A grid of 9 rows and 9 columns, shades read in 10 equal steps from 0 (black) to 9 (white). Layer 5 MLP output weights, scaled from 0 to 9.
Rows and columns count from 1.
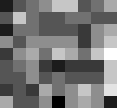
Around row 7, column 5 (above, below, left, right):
1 4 3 3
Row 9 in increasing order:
0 1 3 3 5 5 5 6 6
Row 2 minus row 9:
-3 4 1 -2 3 -1 -2 -2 2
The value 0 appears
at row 9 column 5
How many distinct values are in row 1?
6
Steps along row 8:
up down up down up up down up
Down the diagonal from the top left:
1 7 4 5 7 2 3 5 1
